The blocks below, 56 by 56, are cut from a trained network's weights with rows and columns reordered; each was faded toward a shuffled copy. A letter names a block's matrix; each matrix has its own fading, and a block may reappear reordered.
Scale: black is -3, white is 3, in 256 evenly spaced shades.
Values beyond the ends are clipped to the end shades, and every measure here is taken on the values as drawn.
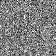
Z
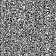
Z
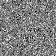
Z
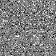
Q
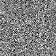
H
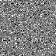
Q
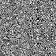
H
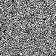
Z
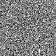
H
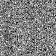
Z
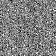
Z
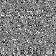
Q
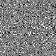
Q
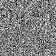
H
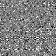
Q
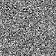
H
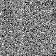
Z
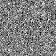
H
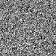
H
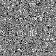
Q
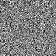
H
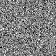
Z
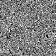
H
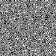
Q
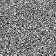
H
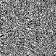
H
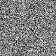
H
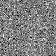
Z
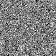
Z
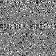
Q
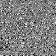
Q
